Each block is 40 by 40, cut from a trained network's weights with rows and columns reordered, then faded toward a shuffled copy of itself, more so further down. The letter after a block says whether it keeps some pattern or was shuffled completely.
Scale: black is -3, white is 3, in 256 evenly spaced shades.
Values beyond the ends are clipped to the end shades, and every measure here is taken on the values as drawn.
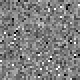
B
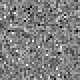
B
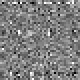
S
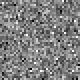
B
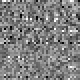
S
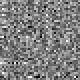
S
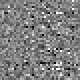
S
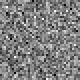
B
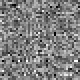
S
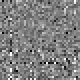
S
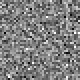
B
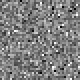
B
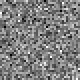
B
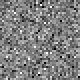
B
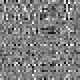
S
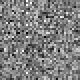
S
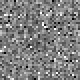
B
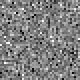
B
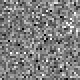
B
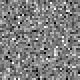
B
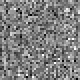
S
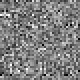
S
